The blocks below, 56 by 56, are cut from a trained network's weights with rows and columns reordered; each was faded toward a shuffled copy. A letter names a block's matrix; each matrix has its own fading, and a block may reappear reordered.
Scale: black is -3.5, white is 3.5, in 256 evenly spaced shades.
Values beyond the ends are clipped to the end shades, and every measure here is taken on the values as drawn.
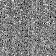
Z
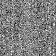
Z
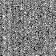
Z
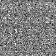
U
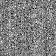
Z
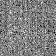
Z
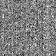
Z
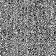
Z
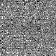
U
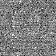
U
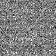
U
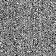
Z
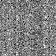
Z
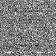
U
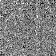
Z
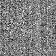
Z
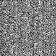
Z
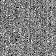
Z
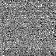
U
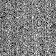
Z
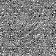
U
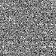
U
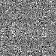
U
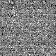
U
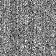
Z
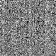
Z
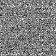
U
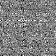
U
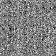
Z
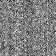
Z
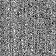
Z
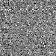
U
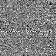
U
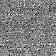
U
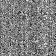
Z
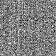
Z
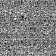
U
